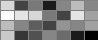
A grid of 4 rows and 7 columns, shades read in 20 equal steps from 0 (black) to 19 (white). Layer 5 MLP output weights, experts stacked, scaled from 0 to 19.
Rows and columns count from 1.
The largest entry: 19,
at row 2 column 1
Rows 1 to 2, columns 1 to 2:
16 5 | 19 17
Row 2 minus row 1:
3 12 7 7 -5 3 2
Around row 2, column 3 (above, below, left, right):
9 7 17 9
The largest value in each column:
19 17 16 10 11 17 12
